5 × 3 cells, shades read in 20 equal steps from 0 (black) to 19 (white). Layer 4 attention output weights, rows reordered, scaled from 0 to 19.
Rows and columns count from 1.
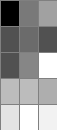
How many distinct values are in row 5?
3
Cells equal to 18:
1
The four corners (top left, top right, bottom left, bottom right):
0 12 17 18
